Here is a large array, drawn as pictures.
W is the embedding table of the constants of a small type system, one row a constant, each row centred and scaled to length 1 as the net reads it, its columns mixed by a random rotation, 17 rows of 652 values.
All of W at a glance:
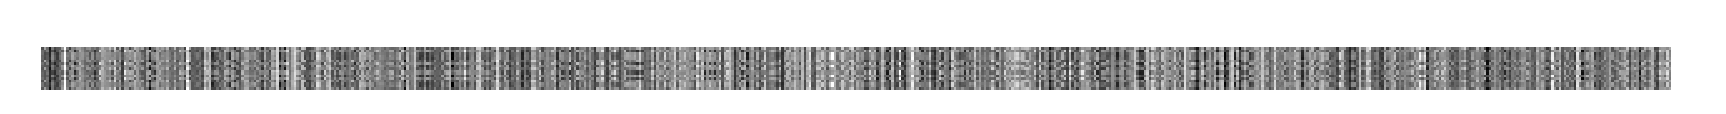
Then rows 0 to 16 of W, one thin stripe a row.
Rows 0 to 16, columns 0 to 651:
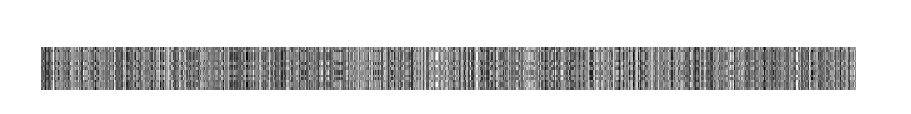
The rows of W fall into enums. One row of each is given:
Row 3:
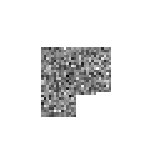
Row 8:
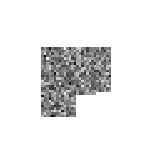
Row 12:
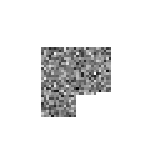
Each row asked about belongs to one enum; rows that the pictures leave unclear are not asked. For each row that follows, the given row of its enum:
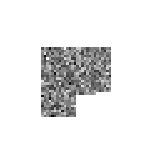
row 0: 8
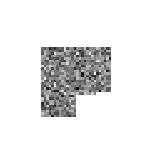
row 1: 12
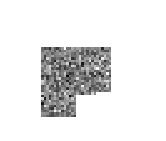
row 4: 3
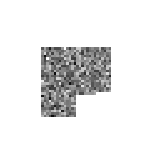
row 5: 8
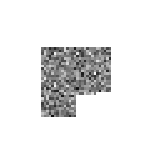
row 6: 12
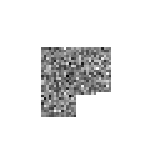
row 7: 3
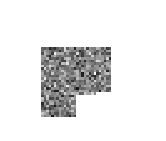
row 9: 12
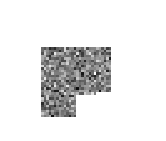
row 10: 12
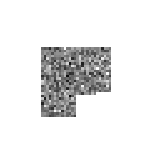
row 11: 3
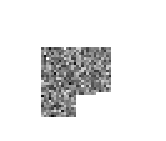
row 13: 8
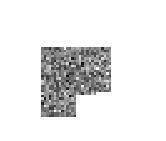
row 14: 3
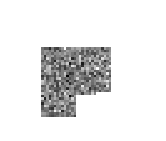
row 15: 3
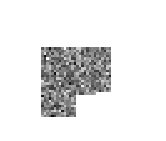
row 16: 8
